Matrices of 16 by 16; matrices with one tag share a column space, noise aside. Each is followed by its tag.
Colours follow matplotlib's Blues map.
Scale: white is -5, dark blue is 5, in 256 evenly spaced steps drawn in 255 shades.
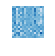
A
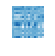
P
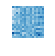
A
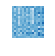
A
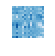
P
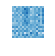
A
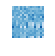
P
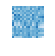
P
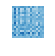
A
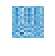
A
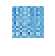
A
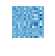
P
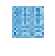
A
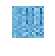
A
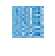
A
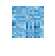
P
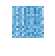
A
